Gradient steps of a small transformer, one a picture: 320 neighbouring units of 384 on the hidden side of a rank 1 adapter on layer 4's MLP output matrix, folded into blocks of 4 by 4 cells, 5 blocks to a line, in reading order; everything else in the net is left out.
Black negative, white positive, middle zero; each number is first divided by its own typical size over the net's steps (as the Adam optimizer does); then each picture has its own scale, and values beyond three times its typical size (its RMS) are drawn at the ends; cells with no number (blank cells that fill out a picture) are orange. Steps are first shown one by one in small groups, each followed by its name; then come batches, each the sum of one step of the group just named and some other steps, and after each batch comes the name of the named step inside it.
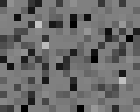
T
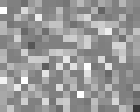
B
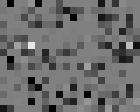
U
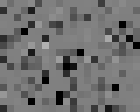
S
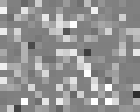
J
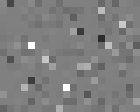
U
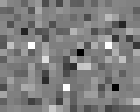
S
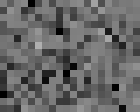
U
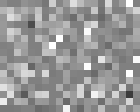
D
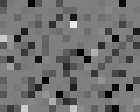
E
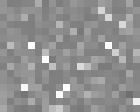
D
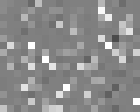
E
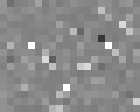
D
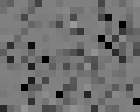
E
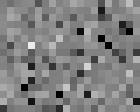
D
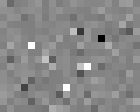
D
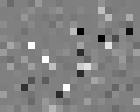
E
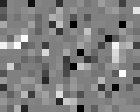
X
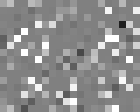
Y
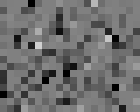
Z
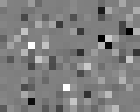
Y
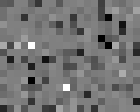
X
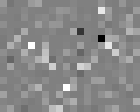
Y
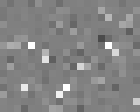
X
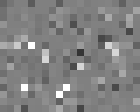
X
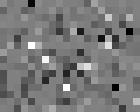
Z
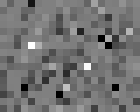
Z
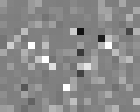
Y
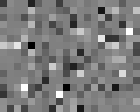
X
